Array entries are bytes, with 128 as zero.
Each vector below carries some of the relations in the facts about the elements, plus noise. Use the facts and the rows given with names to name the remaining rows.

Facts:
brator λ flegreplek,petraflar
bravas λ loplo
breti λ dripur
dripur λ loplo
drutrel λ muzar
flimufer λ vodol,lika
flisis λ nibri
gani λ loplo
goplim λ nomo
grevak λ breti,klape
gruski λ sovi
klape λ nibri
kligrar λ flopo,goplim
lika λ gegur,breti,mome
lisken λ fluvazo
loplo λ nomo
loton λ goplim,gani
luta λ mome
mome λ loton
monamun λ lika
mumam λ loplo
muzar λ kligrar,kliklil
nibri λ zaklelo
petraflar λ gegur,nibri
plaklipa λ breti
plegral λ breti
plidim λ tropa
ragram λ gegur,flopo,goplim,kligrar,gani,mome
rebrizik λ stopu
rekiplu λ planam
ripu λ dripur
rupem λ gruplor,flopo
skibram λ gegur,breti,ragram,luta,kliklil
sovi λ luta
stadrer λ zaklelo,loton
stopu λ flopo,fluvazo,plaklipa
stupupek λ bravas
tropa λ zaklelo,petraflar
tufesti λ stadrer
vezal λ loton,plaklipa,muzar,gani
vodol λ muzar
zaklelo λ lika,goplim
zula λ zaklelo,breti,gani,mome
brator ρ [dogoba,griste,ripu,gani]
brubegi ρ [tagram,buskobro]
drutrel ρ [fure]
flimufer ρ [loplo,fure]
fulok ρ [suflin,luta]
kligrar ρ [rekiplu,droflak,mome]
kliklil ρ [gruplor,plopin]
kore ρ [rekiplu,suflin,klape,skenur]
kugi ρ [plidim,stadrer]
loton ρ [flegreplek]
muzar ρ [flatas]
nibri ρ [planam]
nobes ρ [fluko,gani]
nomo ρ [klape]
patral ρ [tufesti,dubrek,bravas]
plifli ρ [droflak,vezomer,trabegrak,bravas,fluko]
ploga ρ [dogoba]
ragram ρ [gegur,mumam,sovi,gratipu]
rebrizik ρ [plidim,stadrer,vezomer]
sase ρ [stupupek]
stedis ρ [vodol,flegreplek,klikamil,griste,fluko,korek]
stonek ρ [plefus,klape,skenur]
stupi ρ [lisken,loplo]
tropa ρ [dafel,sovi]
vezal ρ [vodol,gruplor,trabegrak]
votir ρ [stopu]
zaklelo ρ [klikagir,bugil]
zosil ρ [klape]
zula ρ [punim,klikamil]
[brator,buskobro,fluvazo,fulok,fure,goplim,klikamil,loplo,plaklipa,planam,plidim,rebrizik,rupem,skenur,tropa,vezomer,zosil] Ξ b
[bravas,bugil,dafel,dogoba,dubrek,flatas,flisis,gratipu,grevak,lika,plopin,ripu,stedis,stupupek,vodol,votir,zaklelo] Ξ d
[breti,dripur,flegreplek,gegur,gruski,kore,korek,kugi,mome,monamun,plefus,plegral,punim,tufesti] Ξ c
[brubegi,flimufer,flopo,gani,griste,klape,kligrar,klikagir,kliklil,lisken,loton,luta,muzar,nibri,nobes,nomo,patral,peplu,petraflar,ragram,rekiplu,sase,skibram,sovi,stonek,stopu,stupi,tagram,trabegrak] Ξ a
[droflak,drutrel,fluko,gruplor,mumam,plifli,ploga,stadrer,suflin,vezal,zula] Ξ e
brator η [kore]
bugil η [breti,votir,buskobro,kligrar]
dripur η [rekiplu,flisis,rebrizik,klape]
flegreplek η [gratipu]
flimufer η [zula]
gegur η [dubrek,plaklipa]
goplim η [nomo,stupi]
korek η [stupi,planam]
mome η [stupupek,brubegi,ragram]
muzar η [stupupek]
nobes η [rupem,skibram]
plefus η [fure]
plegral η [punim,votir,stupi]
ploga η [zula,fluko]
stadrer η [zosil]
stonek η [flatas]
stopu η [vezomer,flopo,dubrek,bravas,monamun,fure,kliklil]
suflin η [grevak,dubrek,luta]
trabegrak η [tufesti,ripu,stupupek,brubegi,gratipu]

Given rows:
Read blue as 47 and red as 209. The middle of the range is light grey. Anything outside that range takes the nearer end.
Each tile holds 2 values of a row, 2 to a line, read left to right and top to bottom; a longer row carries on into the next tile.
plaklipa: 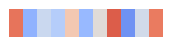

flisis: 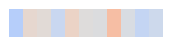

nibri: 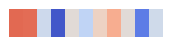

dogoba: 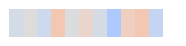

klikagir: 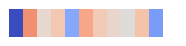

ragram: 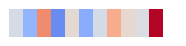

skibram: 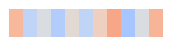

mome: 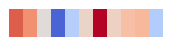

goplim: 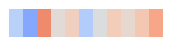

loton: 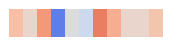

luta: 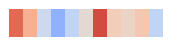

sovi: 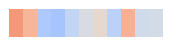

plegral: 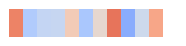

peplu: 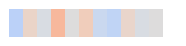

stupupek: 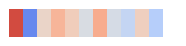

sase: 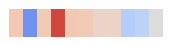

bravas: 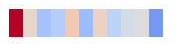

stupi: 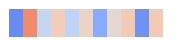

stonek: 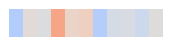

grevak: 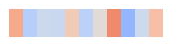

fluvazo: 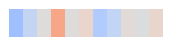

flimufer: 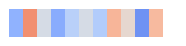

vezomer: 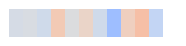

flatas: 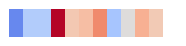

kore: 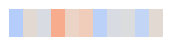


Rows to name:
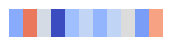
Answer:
drutrel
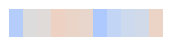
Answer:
kliklil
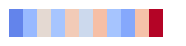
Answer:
muzar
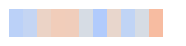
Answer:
rebrizik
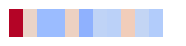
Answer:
mumam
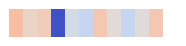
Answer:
vezal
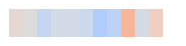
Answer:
gegur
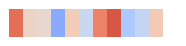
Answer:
zula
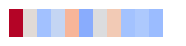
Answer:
dripur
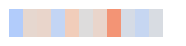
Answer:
petraflar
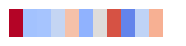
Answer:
breti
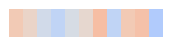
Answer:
tufesti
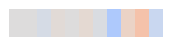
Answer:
rekiplu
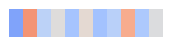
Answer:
fure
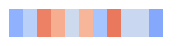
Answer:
votir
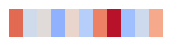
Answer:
lika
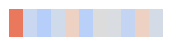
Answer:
ripu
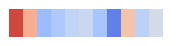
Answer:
planam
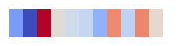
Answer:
stopu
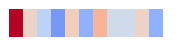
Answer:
gani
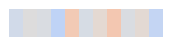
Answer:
klape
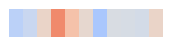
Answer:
nomo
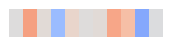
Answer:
tropa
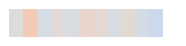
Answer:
gruski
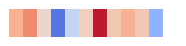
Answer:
stadrer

